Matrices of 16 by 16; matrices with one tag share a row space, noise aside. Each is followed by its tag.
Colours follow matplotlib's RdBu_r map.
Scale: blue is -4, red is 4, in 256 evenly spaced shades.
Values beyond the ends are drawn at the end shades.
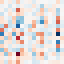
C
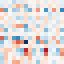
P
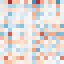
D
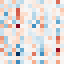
C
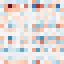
D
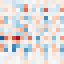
P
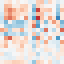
D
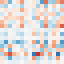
D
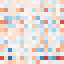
D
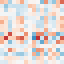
D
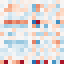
D
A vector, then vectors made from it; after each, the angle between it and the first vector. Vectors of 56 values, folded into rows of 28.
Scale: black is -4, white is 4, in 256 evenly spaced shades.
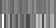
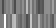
orthogonal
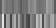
nearly parallel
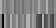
nearly opposite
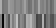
nearly opposite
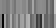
nearly opposite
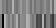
nearly opposite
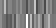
orthogonal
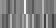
partly opposed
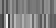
partly opposed
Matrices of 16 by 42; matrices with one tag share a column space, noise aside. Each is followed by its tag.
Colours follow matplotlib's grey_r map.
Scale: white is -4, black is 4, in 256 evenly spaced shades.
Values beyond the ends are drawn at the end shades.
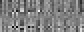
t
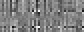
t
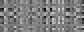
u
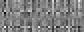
t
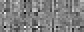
t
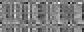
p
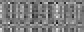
p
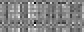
p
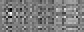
u
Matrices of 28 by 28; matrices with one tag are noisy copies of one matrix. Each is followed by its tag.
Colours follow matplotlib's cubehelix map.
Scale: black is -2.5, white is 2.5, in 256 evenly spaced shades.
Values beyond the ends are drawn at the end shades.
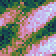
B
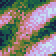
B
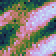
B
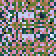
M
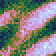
B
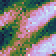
B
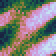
B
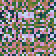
M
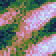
B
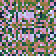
M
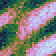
B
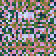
M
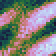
B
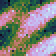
B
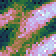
B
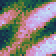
B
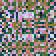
M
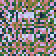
M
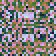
M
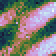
B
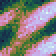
B
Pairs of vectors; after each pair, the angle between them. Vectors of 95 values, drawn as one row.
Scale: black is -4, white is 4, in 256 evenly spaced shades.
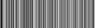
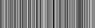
orthogonal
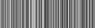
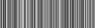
orthogonal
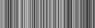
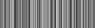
orthogonal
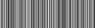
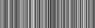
partly opposed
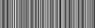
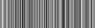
partly opposed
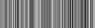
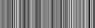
nearly opposite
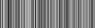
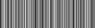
partly aligned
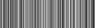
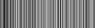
partly aligned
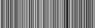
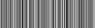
partly aligned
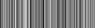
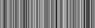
partly opposed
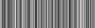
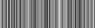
orthogonal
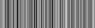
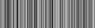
nearly parallel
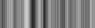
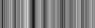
nearly parallel
